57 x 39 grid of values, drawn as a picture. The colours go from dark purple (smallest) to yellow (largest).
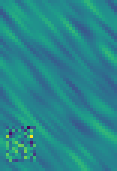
Odd patch: rougher, in the bottom left. Grain: diagonal, down to the right. Mirror symmetry: none. Roughest part: bottom left.
